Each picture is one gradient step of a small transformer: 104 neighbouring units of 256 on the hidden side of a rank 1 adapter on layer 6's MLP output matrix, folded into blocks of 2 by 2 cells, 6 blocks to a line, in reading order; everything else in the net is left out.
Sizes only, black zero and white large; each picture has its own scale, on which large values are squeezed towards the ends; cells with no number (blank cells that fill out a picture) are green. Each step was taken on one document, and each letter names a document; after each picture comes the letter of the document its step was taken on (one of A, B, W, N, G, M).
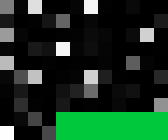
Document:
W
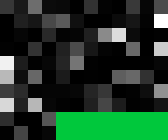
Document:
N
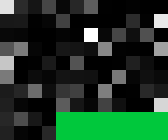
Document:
N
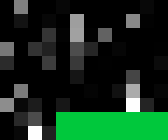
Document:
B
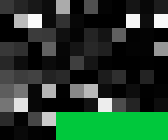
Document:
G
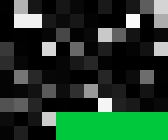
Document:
G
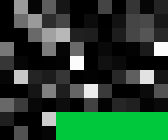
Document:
G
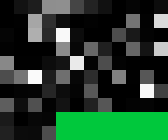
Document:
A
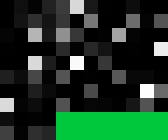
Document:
A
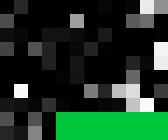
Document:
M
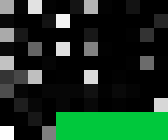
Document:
W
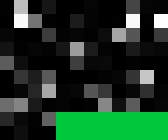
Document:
G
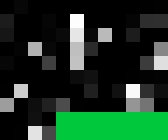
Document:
B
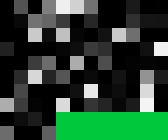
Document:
A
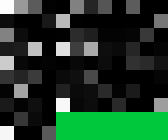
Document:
W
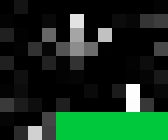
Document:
B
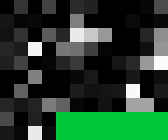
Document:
M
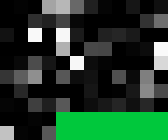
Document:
A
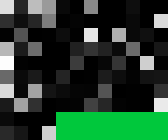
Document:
N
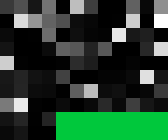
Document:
G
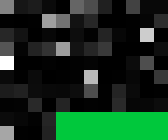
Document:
W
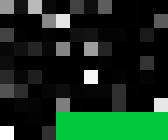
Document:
W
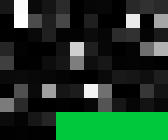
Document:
G
